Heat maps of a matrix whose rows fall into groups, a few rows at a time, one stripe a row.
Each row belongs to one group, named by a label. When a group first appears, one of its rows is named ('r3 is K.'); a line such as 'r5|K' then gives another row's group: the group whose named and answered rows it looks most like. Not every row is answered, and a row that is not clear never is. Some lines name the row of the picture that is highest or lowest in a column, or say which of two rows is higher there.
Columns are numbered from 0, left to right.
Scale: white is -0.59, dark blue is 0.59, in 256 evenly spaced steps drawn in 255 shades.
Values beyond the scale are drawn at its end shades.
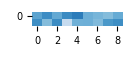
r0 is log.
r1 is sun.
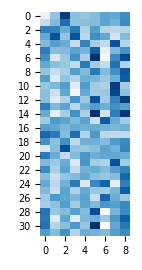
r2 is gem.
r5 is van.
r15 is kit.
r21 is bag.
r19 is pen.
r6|van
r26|kit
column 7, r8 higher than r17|Yes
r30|van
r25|sun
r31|sun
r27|pen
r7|bag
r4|bag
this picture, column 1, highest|3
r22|sun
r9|sun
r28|van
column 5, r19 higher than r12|No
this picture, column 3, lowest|11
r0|pen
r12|van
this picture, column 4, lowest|24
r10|bag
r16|gem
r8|van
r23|sun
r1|pen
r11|bag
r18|sun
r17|gem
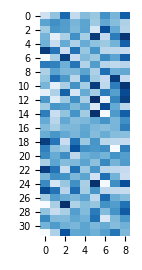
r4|sun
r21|kit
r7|gem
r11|pen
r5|gem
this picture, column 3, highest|19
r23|kit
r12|van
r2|kit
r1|kit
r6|pen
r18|gem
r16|sun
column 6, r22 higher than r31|No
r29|van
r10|van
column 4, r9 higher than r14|Yes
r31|pen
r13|kit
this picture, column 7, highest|9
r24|van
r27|pen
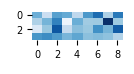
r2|pen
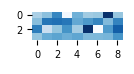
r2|van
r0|bag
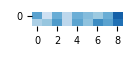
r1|pen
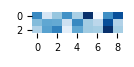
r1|bag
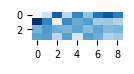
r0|pen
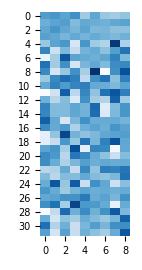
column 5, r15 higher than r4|Yes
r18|pen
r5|sun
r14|van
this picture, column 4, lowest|19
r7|sun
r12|bag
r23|sun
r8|van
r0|gem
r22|pen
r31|sun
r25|gem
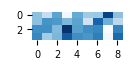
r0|bag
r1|kit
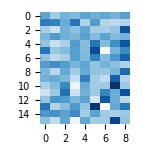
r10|bag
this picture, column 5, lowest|12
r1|gem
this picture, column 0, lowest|11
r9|bag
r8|sun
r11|pen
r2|sun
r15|bag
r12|kit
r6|van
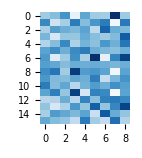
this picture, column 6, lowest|6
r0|bag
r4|pen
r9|van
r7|gem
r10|sun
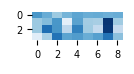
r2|bag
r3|pen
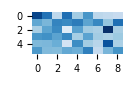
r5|van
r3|gem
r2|bag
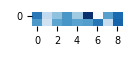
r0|van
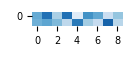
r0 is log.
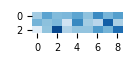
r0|kit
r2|pen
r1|bag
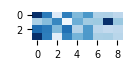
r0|gem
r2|gem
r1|bag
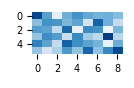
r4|log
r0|gem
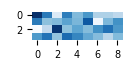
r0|gem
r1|van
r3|log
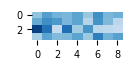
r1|kit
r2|gem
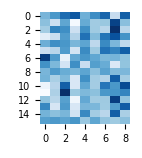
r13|sun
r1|bag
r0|log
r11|pen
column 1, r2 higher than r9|Yes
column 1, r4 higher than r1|Yes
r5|pen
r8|kit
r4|kit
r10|pen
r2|bag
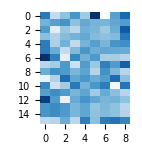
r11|kit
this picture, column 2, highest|9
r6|gem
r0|van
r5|gem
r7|pen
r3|sun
